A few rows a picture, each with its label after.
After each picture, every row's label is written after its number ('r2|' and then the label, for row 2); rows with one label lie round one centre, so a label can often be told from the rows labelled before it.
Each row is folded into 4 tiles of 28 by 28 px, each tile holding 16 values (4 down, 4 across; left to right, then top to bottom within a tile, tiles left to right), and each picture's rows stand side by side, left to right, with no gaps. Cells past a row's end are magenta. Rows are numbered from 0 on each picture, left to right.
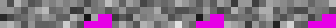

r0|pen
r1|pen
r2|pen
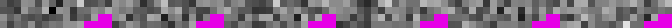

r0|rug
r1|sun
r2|sun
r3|sun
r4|rug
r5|pen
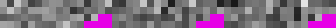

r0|pen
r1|rug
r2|rug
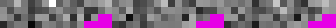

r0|sun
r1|sun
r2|sun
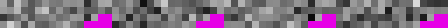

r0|pen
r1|sun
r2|pen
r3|rug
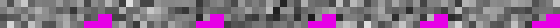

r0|pen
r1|pen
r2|rug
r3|pen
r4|pen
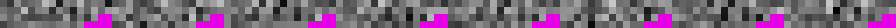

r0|rug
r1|sun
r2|rug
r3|rug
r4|rug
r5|sun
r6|rug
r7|rug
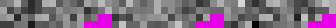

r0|sun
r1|pen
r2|sun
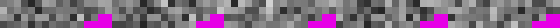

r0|sun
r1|sun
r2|pen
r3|sun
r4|pen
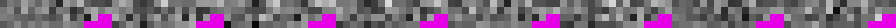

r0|rug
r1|sun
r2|sun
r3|sun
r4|rug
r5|sun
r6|rug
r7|rug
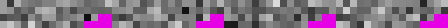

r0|pen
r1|pen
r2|sun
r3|pen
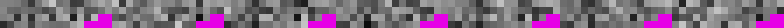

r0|sun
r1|pen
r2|sun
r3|sun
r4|sun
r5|sun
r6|pen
